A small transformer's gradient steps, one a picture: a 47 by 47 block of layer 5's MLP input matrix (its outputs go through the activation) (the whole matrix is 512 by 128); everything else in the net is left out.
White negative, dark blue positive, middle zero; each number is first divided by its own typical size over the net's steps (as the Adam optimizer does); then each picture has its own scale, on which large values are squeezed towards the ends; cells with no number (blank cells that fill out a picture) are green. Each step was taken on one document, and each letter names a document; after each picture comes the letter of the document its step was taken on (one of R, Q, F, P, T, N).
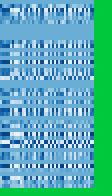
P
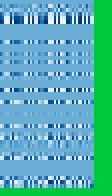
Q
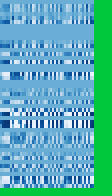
Q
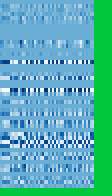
P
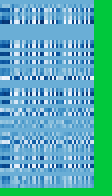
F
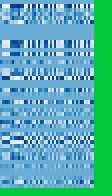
F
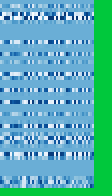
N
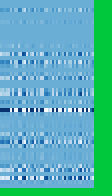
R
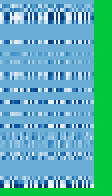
N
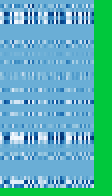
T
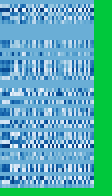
P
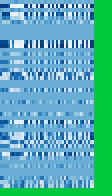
P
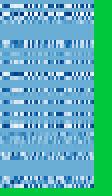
Q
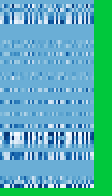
T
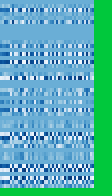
P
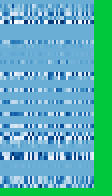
T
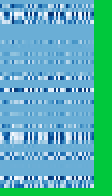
T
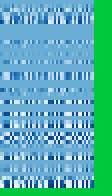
Q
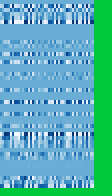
T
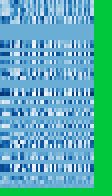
F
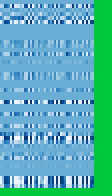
T
